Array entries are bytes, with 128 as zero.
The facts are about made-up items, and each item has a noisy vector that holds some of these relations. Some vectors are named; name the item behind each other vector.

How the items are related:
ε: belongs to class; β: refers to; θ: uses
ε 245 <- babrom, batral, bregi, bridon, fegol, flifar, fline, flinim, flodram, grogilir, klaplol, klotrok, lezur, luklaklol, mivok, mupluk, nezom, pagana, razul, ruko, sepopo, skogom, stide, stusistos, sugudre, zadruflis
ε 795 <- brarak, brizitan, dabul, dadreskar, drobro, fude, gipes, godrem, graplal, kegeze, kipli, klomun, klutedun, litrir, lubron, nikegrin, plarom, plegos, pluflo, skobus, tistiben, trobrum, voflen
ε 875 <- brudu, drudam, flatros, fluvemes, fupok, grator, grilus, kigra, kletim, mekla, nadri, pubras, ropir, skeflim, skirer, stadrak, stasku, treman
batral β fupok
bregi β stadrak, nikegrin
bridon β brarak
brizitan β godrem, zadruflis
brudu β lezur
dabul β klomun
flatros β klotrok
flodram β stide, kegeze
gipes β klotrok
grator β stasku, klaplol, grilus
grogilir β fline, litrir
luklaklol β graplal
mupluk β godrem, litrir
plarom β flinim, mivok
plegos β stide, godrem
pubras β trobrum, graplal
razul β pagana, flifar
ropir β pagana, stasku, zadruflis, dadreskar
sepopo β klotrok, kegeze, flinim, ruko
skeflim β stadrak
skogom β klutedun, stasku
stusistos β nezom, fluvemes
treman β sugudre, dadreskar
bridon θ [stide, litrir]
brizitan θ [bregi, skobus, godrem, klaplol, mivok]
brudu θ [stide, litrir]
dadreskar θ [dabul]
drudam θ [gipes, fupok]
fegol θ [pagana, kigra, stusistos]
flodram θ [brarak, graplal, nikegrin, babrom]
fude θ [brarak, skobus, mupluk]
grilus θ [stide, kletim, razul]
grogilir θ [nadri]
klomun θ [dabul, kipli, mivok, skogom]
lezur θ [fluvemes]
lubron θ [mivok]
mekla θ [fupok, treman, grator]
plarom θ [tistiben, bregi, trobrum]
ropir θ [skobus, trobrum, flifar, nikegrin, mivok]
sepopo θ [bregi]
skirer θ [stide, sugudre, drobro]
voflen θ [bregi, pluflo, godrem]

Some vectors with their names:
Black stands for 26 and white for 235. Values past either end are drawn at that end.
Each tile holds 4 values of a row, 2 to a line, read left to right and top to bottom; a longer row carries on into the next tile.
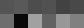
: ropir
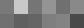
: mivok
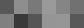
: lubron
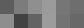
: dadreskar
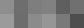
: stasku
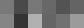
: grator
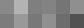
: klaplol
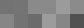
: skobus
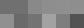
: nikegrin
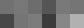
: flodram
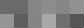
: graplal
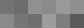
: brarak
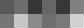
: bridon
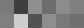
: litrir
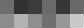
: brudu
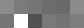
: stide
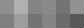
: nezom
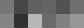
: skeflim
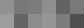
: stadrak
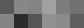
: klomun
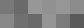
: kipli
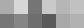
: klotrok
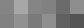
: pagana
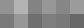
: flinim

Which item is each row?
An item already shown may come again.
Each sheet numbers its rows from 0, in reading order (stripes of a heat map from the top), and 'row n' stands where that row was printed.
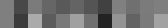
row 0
treman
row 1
dabul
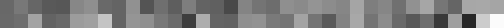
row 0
razul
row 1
skirer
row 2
skogom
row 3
klutedun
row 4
sugudre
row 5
flatros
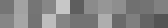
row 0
voflen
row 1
zadruflis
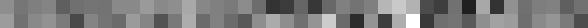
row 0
stasku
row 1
skobus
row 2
fline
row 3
brudu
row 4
gipes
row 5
brizitan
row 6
stasku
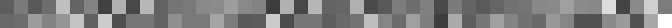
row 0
plarom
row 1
godrem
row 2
trobrum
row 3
godrem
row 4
bregi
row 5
treman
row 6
skobus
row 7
sepopo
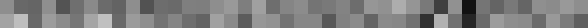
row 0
grilus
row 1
grilus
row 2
fude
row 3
kletim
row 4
kegeze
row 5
mupluk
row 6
drobro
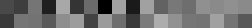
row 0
brizitan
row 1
plegos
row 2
klutedun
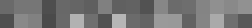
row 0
grogilir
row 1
luklaklol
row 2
graplal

